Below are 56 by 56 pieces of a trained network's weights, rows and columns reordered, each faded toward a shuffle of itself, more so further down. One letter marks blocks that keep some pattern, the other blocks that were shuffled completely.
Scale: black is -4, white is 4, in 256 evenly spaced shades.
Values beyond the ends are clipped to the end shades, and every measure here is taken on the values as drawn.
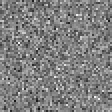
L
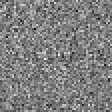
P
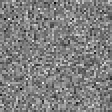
P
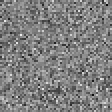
P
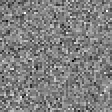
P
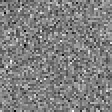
L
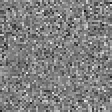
P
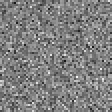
L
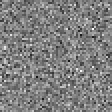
P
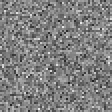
L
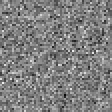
L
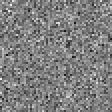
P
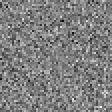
L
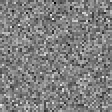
P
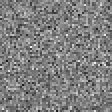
P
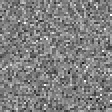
L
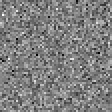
L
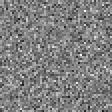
L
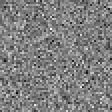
L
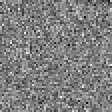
L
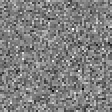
L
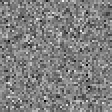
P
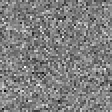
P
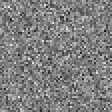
P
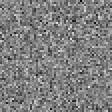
P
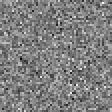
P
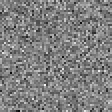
L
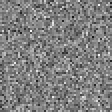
L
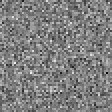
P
